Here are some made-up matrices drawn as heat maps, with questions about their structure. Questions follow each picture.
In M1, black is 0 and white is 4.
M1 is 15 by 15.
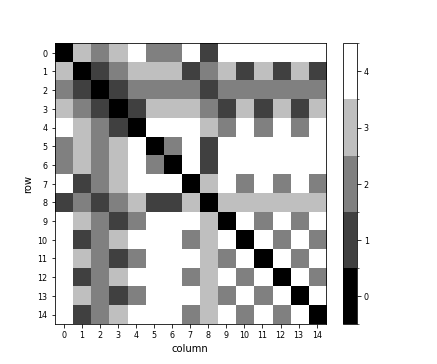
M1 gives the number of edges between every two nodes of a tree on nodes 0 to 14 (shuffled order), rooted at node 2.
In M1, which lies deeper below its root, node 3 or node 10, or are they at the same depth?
node 10
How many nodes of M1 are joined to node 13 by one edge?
1
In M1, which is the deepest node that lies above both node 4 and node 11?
3
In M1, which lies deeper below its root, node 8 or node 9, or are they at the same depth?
node 9
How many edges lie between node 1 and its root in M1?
1
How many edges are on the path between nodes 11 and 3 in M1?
1
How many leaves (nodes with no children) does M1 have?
11
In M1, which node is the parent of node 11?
3
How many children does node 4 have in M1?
0
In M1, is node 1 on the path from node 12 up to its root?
yes
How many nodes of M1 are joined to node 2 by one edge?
3
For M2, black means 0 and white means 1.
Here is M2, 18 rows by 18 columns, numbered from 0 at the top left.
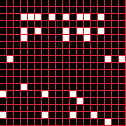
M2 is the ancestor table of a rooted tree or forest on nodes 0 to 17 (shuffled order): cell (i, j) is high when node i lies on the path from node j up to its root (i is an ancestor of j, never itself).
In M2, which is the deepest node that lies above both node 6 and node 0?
13
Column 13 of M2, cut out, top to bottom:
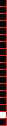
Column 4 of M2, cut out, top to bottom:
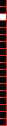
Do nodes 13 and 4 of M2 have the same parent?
no
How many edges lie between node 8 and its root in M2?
0
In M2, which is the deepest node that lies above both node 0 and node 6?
13
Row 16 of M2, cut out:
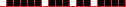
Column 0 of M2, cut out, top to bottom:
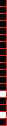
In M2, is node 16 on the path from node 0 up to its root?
yes
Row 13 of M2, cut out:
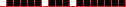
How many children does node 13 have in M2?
3
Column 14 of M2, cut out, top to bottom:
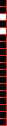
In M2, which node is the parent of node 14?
4
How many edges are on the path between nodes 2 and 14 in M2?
2
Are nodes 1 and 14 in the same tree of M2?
no
